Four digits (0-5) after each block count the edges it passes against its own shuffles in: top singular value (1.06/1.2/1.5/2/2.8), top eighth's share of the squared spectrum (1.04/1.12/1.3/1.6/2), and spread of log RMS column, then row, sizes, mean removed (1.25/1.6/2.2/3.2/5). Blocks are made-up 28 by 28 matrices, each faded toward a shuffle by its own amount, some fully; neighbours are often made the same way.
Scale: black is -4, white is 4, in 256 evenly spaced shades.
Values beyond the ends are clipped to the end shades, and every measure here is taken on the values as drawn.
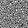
2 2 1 0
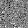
2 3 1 0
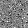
0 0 0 0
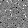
0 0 0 0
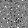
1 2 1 0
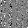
1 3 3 0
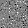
1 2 1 0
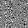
1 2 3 0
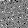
0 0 0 0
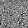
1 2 0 0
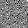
1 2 1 0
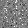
1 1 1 0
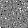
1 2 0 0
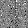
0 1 1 0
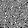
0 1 0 0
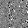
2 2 2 0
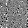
2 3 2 0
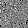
1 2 1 0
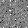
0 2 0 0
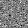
2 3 0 0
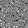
2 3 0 0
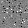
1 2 0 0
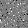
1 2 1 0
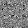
1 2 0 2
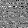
2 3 0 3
